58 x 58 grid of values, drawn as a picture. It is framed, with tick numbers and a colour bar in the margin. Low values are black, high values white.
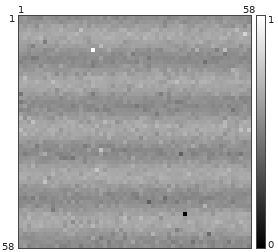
A few values lie far out on both sides of the bulk. No overall slope runs across the table. Stripes running across repeat 5 times from top to bottom. No seam splits the table. On average the colour sits 60% of the way up the scale.
